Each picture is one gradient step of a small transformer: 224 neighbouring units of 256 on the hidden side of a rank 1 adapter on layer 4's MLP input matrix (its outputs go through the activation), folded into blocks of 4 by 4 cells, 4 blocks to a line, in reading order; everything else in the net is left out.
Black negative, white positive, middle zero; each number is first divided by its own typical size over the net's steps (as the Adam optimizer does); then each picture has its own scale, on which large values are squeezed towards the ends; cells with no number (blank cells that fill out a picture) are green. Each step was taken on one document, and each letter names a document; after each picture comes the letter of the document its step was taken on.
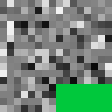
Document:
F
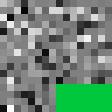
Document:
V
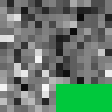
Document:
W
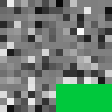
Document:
F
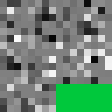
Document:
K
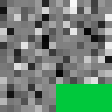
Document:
W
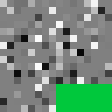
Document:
K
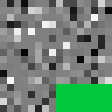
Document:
V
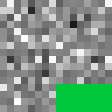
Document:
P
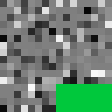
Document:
F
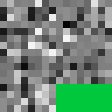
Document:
W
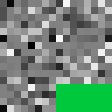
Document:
F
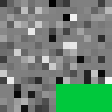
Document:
V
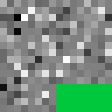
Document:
P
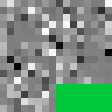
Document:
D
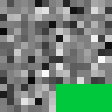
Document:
W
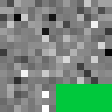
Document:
P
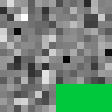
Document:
P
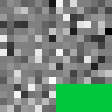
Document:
F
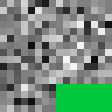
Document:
W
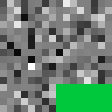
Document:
F
